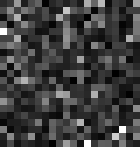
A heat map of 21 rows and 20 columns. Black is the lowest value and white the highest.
The values are skewed, with a long tail toward high values. No overall slope runs across the table. The grain is fine, like static. The halves do not mirror each other. No regular stripes run through it.
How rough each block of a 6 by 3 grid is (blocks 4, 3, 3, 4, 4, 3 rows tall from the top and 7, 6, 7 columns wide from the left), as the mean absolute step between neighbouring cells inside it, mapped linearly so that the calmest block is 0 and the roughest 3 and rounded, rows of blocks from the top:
2 2 1 / 1 1 1 / 1 0 0 / 1 1 0 / 0 1 0 / 1 2 3
